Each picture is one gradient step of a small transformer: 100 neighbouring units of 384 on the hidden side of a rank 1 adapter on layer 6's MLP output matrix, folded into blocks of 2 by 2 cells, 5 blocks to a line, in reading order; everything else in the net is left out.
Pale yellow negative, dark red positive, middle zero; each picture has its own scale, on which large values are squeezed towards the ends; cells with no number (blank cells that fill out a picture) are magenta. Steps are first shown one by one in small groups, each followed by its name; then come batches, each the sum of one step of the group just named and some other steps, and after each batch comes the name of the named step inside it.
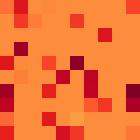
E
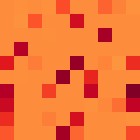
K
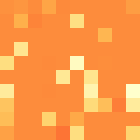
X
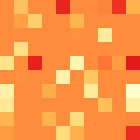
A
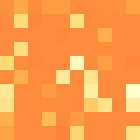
X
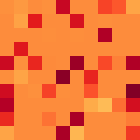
K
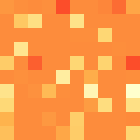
A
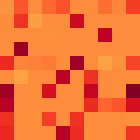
K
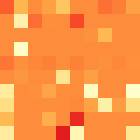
E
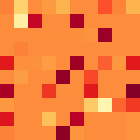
K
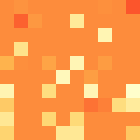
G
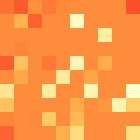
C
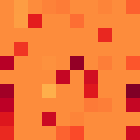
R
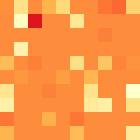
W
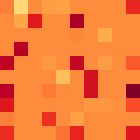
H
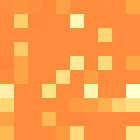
C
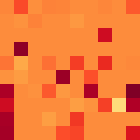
C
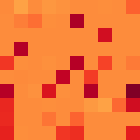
H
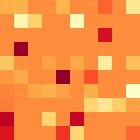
G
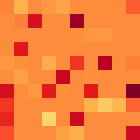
G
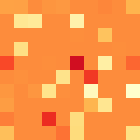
R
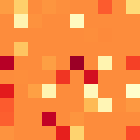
R
